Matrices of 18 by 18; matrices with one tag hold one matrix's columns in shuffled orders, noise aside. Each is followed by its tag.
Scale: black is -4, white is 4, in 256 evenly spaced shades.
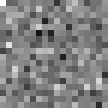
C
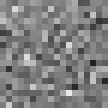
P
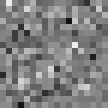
C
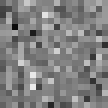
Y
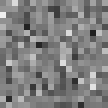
Y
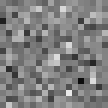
P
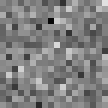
C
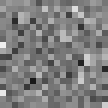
P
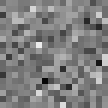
P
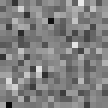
C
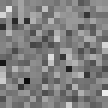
P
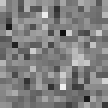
Y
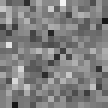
C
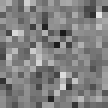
Y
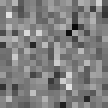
Y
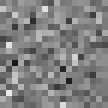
P
